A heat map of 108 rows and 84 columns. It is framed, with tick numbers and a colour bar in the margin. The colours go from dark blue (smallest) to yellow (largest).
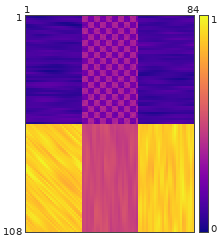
It is made of 2 by 3 panels. Panel 1,1: very low, streaked across, faint in contrast. Panel 1,2: low, checkered. Panel 1,3: very low, streaked across, faint in contrast. Panel 2,1: very high, slanting down to the right, faint in contrast. Panel 2,2: middling, streaked downward, faint in contrast. Panel 2,3: very high, streaked downward, faint in contrast.
